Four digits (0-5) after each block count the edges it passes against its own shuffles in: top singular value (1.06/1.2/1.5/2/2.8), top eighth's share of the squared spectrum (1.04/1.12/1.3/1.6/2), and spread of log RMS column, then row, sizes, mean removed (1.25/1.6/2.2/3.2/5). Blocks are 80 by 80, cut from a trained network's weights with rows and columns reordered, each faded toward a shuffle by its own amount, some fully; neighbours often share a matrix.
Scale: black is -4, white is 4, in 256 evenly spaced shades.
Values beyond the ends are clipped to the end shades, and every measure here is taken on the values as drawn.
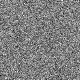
0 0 0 0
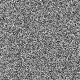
0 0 0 0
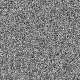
0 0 0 0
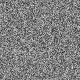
0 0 0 0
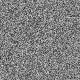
0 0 0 0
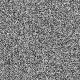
1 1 0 0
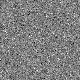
1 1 0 0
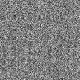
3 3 0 0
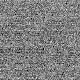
3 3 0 1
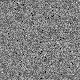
1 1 0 0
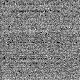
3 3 0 2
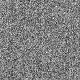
2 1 0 0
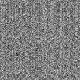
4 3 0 1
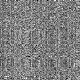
4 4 1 2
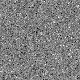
1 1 0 0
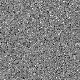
2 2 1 1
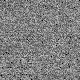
2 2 0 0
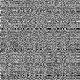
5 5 2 3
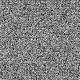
2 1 0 0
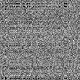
4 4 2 2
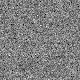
1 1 0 0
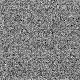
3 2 0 0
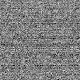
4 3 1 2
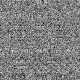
3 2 1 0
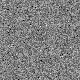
0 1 0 0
